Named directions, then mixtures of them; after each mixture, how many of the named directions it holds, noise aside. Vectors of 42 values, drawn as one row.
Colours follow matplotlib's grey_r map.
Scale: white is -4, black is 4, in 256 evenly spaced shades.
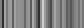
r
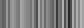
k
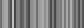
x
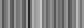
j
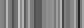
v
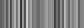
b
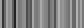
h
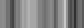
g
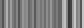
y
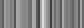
two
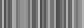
three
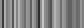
one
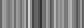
one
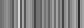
two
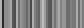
two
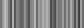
one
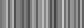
two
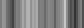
one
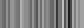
one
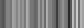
two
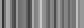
two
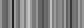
two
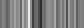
three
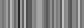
three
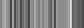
two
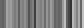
one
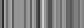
one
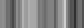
one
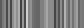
one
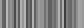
three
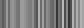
one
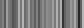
one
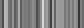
three
